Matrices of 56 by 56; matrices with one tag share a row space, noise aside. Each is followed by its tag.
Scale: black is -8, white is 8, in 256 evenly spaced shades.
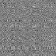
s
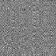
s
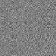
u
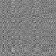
s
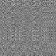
s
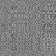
u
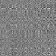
u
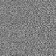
u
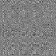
s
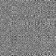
u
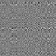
u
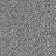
u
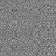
u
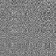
u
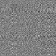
u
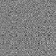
u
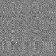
s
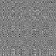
s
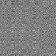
s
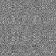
s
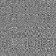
u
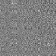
u
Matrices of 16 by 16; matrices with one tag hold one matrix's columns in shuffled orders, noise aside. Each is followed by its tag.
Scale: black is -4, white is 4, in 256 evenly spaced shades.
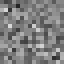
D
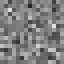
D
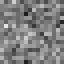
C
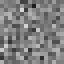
D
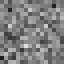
D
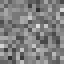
D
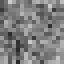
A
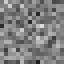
C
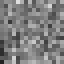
A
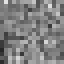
A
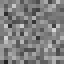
C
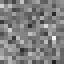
C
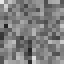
A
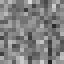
A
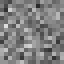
D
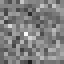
C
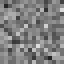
D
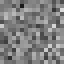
D
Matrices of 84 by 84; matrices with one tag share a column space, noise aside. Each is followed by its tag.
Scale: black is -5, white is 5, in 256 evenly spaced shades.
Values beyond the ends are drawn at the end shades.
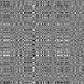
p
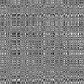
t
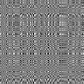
t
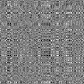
p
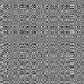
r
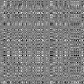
p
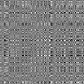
p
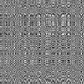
t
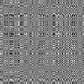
t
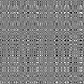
p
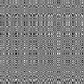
t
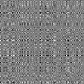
p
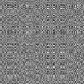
r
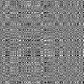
p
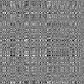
p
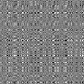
p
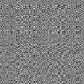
r
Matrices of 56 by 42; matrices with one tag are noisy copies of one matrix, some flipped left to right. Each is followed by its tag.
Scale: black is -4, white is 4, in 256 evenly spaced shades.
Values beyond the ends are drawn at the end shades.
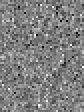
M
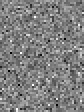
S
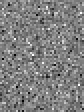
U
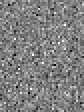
U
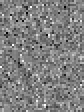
M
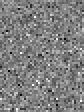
S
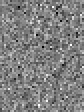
M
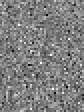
U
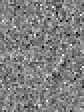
M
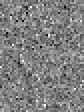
M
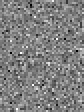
S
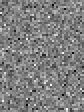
S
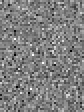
U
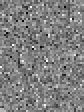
M
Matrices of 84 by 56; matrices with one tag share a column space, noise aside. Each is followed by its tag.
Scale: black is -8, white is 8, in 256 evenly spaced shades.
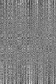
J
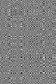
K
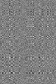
K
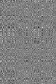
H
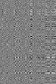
K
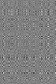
K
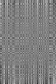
J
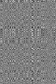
H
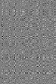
K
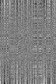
J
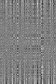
J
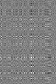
K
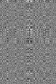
H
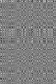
H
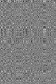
H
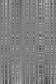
J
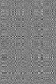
K
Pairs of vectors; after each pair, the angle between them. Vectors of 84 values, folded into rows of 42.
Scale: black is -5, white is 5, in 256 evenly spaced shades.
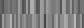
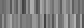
nearly parallel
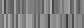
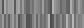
nearly opposite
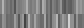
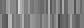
orthogonal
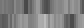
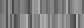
partly aligned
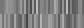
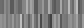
partly opposed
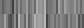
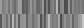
partly opposed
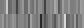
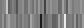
nearly parallel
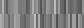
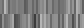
partly opposed
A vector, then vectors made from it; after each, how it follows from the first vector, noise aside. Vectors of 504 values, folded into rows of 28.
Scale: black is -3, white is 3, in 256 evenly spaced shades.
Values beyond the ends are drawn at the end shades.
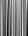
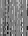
partly zeroed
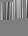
partly zeroed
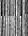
wrapped around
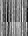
wrapped around
